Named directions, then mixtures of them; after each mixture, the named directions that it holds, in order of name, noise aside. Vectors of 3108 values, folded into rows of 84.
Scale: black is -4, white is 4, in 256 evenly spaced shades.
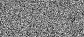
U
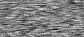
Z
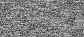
U, Z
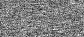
U, Z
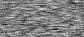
Z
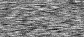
Z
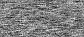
U, Z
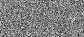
U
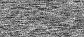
U, Z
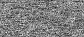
U, Z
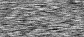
Z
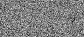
U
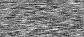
Z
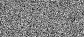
U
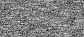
U, Z
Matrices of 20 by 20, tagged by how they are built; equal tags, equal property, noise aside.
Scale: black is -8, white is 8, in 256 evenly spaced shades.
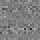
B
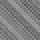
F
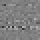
B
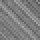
F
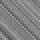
F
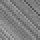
F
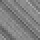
F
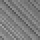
F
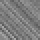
F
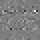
B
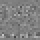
B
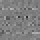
B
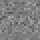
B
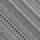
F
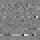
B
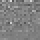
B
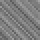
F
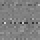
B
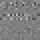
B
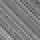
F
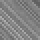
F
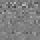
B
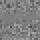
B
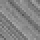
F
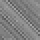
F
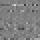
B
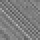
F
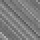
F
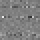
B
